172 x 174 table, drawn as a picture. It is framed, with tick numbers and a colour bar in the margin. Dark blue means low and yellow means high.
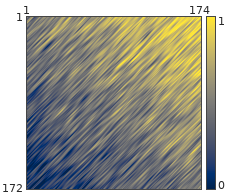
The field climbs toward the top right. The values follow a bell shape. On average the colour sits 50% of the way up the scale. The top right is the ninth with the highest average. The grain runs diagonally up to the right. No row or column stands out. The bottom left is the ninth with the lowest average. Neither half mirrors the other.
